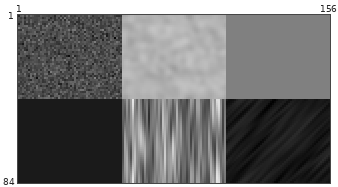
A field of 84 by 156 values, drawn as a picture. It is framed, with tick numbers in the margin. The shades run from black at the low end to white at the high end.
The table splits into 2 rows of 3 panels. Panel 1,1: low, fine-grained. Panel 1,2: high, blotchy, faint in contrast. Panel 1,3: middling, flat. Panel 2,1: very low, flat. Panel 2,2: middling, streaked downward, strong in contrast. Panel 2,3: very low, slanting up to the right, faint in contrast.
